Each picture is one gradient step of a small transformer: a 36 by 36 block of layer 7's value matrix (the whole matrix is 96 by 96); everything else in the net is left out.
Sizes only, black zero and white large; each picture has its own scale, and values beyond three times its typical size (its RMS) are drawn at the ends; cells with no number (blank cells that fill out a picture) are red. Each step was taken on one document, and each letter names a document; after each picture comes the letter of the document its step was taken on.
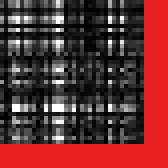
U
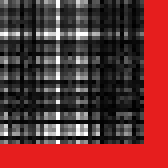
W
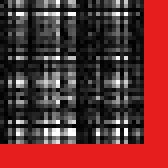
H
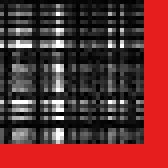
U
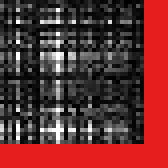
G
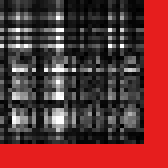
U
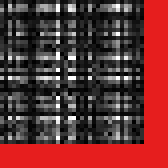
H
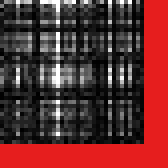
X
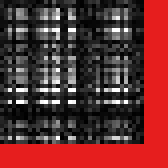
H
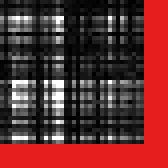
U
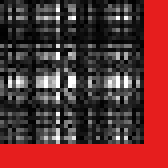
H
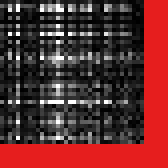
G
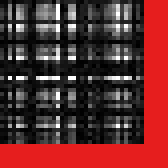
H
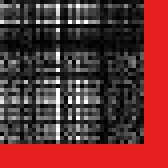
W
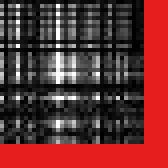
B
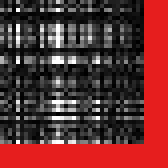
G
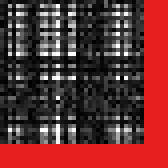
H
